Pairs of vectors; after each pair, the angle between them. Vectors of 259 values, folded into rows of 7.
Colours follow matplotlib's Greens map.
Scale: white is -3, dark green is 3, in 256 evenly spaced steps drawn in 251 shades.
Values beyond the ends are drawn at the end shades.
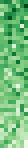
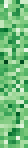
orthogonal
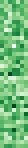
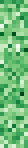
orthogonal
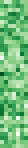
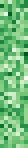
partly aligned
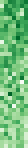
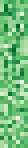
partly aligned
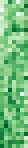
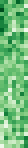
nearly opposite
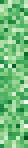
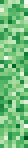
nearly parallel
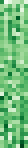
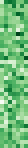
partly opposed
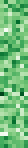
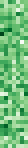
partly opposed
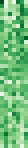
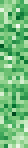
partly aligned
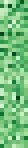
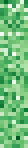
nearly opposite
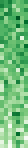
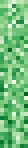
partly opposed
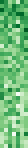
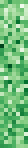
partly opposed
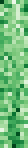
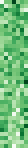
nearly opposite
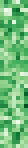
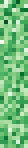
partly opposed
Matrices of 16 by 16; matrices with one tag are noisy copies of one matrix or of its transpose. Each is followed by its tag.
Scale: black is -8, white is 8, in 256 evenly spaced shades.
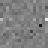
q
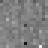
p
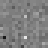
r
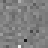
q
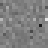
q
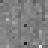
p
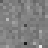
p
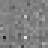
r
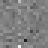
q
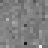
p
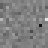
q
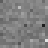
p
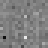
r
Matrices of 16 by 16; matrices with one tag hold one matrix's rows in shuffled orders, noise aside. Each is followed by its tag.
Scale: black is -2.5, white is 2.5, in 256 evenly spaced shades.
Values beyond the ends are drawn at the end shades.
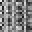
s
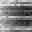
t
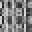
s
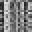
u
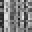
u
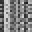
u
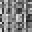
s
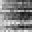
t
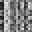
u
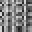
s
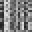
u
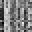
u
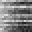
t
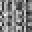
s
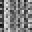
u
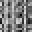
s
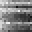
t
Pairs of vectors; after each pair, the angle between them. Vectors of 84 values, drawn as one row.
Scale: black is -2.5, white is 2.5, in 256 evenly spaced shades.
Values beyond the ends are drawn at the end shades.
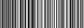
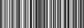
partly opposed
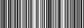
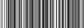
orthogonal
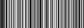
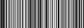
nearly parallel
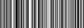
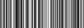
nearly parallel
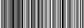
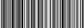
nearly parallel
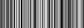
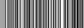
partly opposed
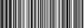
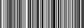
orthogonal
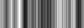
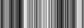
nearly opposite
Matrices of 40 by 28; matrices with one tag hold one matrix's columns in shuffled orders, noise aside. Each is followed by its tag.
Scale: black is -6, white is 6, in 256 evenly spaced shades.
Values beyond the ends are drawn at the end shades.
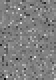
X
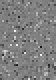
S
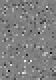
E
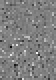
S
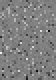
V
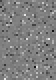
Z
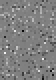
V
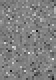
V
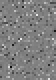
Z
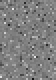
X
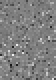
S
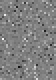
Z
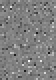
E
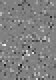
S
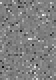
Z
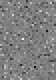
Z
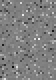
Z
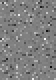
Z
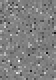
E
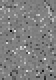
V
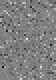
Z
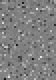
X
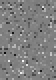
E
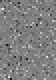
X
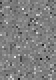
X
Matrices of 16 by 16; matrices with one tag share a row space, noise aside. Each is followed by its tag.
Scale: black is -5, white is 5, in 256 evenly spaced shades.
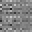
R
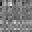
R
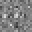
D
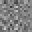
D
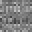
R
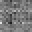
R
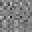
D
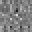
D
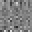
D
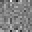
D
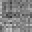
R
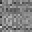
R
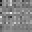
R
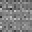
R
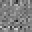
D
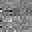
R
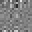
D
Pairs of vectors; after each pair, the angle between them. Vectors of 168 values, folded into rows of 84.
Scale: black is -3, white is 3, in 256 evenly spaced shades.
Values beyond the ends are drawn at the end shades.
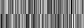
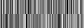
partly aligned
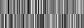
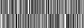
partly opposed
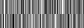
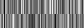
nearly opposite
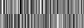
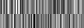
partly aligned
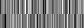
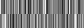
nearly opposite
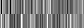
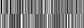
nearly parallel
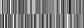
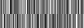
partly opposed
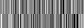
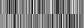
partly aligned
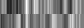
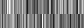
partly opposed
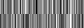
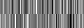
nearly opposite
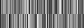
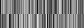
nearly parallel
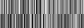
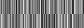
partly opposed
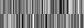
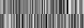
nearly parallel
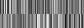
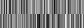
nearly opposite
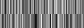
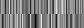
nearly parallel
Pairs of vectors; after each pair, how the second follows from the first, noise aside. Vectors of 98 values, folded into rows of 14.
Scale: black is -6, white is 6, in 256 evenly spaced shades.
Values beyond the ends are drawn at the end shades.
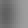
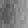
copied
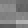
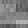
copied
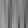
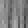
copied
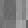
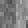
copied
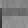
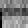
scaled up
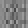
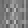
negated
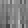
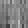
copied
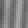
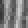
scaled up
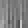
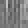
reversed
